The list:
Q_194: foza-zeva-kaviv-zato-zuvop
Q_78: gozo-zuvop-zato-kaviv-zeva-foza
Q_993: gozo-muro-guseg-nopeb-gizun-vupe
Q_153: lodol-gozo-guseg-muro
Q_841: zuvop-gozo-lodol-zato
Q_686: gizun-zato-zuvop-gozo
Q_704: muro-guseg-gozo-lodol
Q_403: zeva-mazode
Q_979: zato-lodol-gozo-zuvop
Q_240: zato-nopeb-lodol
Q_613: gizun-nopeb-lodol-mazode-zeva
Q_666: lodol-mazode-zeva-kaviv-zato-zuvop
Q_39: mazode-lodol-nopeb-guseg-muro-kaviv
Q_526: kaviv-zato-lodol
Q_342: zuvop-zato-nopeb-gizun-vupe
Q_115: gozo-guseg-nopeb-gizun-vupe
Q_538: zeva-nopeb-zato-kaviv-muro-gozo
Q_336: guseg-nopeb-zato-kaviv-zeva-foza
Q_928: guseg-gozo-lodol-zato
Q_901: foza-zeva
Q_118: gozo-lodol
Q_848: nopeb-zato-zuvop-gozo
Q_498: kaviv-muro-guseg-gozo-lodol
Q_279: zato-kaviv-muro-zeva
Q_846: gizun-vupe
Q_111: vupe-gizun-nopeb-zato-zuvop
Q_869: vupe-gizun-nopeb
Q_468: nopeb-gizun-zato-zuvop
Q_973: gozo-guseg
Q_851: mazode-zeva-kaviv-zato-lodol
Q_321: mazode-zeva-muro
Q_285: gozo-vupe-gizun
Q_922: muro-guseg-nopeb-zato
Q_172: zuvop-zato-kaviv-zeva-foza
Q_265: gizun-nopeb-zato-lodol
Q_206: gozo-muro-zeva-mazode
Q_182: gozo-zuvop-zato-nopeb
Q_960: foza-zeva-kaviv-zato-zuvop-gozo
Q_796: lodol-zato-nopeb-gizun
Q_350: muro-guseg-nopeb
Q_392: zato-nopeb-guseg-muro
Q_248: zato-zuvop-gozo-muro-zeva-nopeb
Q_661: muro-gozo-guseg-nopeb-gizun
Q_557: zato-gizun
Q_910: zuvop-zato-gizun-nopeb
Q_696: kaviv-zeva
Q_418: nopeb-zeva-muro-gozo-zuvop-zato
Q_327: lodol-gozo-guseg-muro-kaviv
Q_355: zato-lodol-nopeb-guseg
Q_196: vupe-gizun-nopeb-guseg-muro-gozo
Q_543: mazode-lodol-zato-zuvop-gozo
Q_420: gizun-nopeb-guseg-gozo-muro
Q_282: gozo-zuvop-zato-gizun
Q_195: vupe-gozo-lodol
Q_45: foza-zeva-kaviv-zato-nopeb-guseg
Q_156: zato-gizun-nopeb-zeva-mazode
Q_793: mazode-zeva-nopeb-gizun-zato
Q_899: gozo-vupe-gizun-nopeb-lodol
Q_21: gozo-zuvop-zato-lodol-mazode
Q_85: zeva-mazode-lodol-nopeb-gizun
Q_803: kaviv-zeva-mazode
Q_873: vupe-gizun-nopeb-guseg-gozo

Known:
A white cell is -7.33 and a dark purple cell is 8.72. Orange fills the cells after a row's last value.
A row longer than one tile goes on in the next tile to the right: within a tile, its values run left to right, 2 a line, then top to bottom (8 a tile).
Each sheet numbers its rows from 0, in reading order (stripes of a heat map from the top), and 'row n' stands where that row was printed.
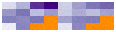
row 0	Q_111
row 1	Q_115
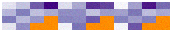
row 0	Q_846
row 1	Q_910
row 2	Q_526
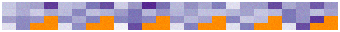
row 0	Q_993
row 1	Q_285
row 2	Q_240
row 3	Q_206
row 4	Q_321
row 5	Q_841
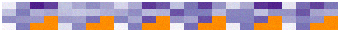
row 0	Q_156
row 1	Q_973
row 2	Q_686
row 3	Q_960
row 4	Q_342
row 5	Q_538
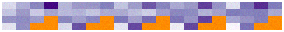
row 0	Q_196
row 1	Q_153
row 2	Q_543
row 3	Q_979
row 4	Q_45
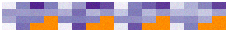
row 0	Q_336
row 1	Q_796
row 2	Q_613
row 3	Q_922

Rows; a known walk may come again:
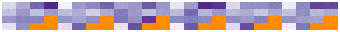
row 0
Q_873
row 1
Q_498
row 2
Q_841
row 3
Q_265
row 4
Q_327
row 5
Q_793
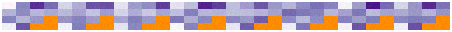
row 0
Q_851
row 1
Q_392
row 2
Q_420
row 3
Q_557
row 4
Q_928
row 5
Q_901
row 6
Q_526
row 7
Q_355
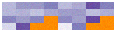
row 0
Q_153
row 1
Q_282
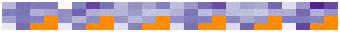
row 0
Q_418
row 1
Q_696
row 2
Q_206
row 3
Q_899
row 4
Q_704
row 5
Q_796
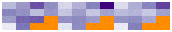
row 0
Q_848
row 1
Q_196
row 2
Q_922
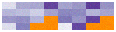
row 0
Q_350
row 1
Q_979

